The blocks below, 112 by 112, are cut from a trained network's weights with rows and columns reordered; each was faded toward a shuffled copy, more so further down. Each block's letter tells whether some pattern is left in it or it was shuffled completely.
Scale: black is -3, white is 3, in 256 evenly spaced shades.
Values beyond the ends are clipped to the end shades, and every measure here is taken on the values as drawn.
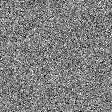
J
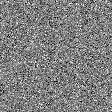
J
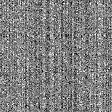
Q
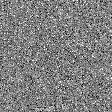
J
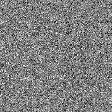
Q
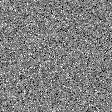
J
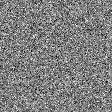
J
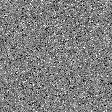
J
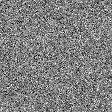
J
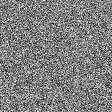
J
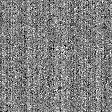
Q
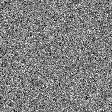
J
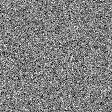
J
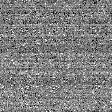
Q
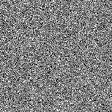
Q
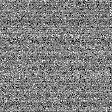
Q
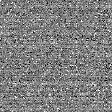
Q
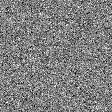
J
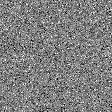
J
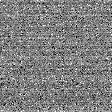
Q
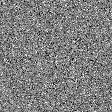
J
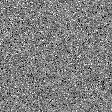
J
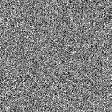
Q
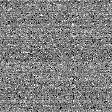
Q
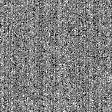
Q
